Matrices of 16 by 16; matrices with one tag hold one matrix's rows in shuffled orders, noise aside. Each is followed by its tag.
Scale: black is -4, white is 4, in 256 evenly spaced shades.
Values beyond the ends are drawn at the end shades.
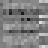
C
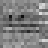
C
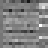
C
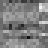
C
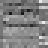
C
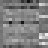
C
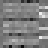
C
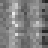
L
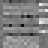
C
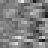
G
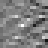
G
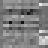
C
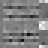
C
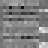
C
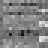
C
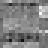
C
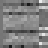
C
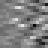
G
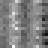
L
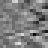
G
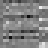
C
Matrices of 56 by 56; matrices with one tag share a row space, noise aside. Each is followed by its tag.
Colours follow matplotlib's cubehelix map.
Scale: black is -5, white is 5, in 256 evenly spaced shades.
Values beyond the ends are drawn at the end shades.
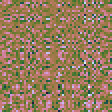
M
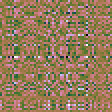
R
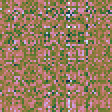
R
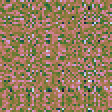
M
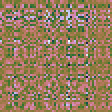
R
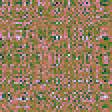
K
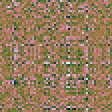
R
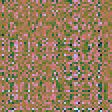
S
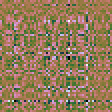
R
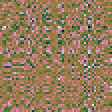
M
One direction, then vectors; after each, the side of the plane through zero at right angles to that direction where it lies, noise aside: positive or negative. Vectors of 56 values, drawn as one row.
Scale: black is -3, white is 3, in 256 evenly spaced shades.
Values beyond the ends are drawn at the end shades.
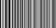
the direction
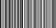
positive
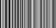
positive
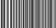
negative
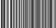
negative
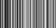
positive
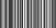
positive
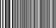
positive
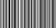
positive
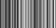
positive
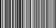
positive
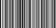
positive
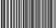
negative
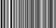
negative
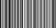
positive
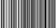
negative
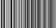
negative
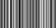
negative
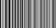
positive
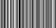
negative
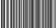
negative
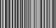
positive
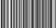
negative
